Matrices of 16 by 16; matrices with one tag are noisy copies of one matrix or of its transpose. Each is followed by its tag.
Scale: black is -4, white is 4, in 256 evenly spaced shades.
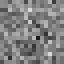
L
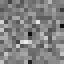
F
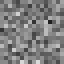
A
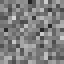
A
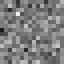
A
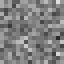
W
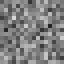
A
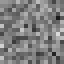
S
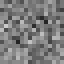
F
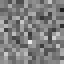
F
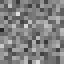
A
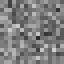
L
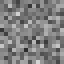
A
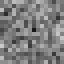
S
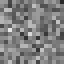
L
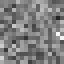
S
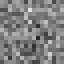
L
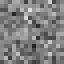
L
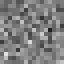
F
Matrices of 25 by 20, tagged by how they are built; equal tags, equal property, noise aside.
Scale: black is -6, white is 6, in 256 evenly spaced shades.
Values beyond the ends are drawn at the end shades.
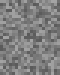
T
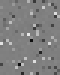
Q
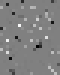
Q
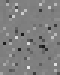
Q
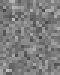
T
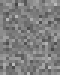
T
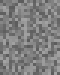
T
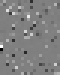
Q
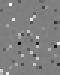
Q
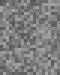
T
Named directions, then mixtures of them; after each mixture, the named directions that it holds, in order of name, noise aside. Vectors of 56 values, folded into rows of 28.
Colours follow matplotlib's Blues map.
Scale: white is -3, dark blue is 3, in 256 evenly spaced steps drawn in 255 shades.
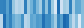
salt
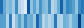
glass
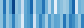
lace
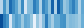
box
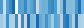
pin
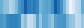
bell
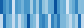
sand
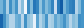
box, glass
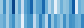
lace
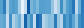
glass, lace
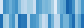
bell, pin, sand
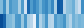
bell, box, glass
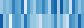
box, salt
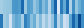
salt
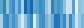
bell, lace, sand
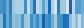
salt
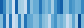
glass, pin, sand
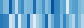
box, pin, sand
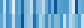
lace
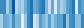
lace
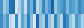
box, glass, pin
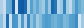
glass, pin, salt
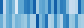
bell, glass, pin
